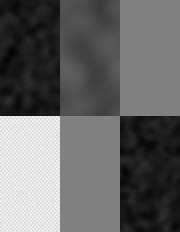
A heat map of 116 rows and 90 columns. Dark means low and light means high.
The table splits into 2 rows of 3 panels. Panel 1,1: very low, blotchy, faint in contrast. Panel 1,2: low, smooth, faint in contrast. Panel 1,3: middling, flat. Panel 2,1: very high, checkered, faint in contrast. Panel 2,2: middling, flat. Panel 2,3: very low, blotchy, faint in contrast.
